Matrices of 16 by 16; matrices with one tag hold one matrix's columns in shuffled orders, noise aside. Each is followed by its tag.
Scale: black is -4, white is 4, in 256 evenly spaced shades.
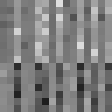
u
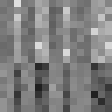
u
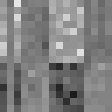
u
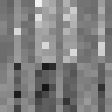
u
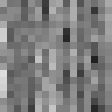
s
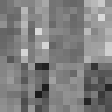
u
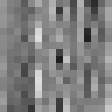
s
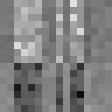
u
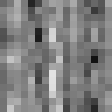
s
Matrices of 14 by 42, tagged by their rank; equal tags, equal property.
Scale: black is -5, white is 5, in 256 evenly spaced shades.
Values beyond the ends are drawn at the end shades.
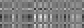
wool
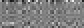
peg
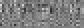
peg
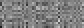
peg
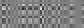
wool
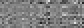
peg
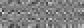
peg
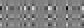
wool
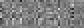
peg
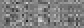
peg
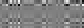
wool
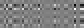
wool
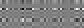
wool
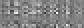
peg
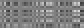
wool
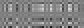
wool
